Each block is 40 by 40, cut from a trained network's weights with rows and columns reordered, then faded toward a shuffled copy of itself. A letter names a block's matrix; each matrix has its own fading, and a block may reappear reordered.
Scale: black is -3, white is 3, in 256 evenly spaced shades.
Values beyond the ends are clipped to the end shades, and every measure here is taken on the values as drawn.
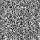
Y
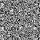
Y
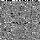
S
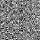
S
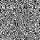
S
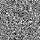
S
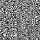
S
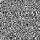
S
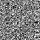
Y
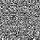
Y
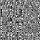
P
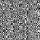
P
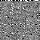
S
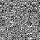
P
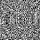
Y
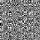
P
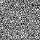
P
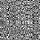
P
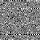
S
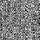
S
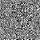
S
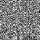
Y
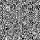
S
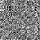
S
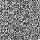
Y
